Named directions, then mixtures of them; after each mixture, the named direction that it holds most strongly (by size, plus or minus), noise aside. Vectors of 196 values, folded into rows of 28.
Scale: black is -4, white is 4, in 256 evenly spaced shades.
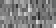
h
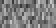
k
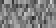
k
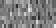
h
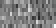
h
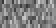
k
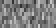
k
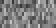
k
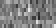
h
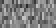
k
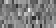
h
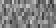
k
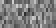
k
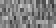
k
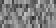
k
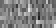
h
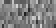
h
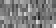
h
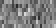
h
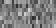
h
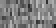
h
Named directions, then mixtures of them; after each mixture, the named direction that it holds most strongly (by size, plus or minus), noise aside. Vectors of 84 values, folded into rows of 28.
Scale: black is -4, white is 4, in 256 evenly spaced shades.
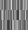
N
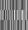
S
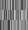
S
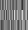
S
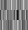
N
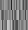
N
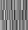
S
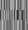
S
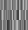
N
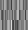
N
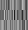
S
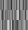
N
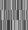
N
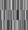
N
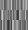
N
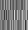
S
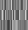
N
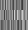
S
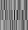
S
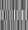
S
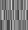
N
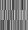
S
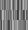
N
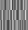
N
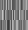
N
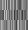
S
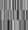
N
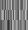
N
